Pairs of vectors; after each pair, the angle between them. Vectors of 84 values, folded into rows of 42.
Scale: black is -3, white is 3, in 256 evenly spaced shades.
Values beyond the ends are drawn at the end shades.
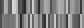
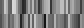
nearly parallel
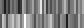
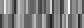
partly opposed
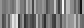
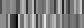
nearly opposite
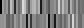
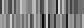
partly aligned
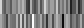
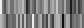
nearly parallel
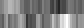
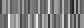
orthogonal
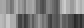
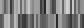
partly aligned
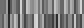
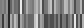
nearly parallel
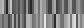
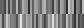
orthogonal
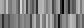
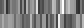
nearly opposite
